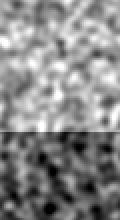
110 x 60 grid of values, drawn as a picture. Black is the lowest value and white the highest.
Seam: horizontal, 60% of the way down, the top part higher. Stripes: none. Lone odd cells: none.
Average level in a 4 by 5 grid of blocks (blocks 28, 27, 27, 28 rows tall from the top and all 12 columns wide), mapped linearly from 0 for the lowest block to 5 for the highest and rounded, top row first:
5 4 4 5 4
4 5 5 4 5
2 3 2 2 3
1 1 0 1 1
